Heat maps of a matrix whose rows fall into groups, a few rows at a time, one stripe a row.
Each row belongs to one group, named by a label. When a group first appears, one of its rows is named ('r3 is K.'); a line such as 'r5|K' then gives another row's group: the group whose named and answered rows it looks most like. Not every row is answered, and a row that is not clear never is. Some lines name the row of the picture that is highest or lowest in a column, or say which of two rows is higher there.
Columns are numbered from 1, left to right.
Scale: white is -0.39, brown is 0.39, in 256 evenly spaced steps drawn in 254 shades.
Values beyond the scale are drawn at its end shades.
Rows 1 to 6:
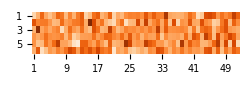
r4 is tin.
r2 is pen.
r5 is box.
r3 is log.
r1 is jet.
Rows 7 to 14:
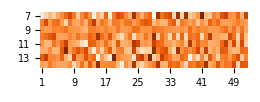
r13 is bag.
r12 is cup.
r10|pen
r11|box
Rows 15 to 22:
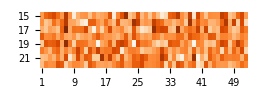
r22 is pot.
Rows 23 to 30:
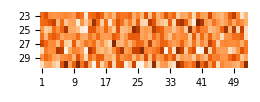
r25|box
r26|tin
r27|bag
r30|cup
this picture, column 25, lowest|30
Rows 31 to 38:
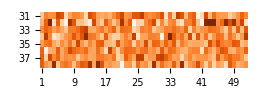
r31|pot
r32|pen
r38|pen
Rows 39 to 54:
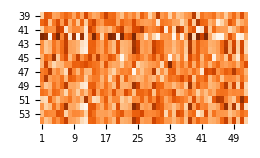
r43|box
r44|box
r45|pen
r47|pen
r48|log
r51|jet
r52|box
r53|pot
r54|box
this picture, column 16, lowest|42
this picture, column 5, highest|42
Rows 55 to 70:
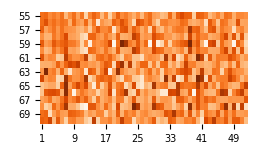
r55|log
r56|bag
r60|box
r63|log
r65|cup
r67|cup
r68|box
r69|log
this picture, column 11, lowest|68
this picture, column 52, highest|65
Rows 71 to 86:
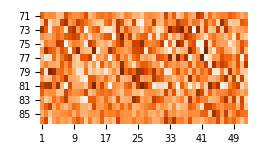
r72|cup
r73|log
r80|box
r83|box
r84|pen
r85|tin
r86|log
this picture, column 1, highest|73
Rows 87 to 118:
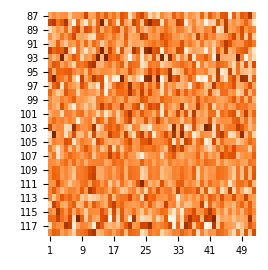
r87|tin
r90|box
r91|jet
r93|pen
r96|bag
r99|box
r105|pot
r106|log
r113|tin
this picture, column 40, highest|103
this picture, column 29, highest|93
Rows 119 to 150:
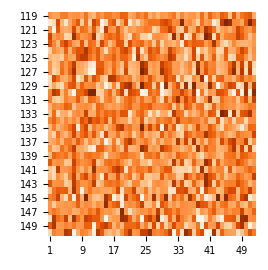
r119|tin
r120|jet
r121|cup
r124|bag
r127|box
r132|pot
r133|tin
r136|cup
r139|bag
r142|cup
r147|bag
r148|bag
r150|pot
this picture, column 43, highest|145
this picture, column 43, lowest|129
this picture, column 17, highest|128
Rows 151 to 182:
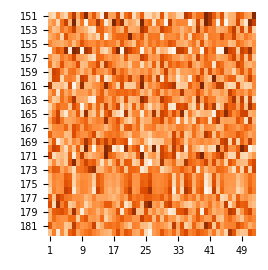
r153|box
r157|box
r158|pen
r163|box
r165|jet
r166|pen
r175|pot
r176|pot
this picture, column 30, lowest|152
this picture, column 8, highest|156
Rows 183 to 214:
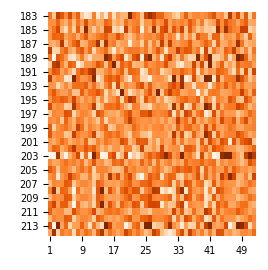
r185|jet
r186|pen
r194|bag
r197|pot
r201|tin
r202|cup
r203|jet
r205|log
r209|pot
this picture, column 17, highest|190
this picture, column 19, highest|194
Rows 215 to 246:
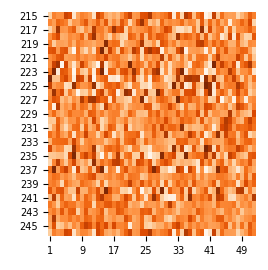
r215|pot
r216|tin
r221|pen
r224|log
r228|cup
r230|jet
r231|jet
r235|cup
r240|pen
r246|pot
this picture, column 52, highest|241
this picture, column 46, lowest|216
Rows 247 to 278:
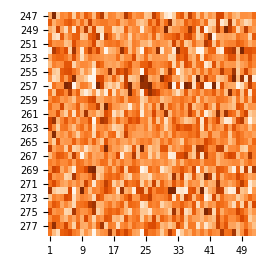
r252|bag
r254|pot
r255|tin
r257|pot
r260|pen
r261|jet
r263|log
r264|log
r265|cup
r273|pot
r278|tin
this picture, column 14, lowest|250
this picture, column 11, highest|269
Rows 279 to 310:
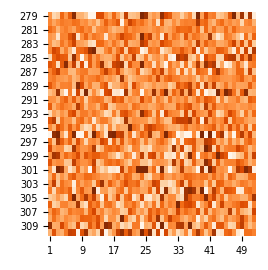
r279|box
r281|log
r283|box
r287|pen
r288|bag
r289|log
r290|jet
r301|tin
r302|cup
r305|cup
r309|pen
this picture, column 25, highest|301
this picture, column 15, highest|309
